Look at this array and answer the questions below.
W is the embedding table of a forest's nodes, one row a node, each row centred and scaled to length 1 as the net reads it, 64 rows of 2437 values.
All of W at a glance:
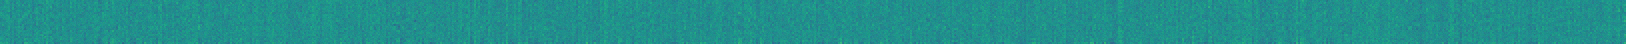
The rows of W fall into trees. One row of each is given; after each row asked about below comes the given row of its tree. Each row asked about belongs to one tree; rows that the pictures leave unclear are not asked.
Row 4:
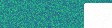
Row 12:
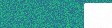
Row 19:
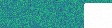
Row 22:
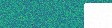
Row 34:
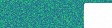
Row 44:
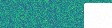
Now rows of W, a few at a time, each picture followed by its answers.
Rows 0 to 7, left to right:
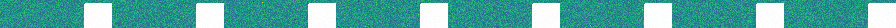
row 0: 4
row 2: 22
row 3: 44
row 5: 4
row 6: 22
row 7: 44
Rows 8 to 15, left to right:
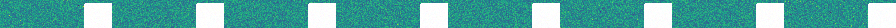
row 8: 34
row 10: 4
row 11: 22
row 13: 34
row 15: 34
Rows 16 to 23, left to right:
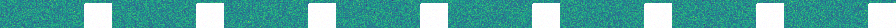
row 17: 44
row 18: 19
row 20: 4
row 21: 4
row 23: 12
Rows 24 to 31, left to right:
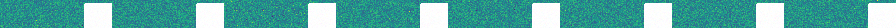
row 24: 12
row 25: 22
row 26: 12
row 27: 12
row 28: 44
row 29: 4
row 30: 4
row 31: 44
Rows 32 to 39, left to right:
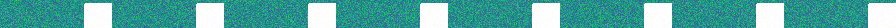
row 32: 44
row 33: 22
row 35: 4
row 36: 22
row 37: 12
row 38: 22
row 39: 22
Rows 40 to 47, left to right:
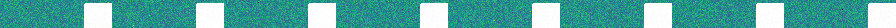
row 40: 44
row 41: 44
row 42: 22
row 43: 44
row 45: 44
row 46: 4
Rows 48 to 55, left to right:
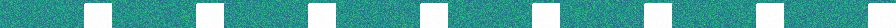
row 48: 34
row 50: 22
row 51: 12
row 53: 44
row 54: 22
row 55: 34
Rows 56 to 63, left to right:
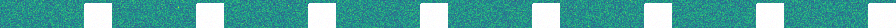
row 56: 4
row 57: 19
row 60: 4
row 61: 19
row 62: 4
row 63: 4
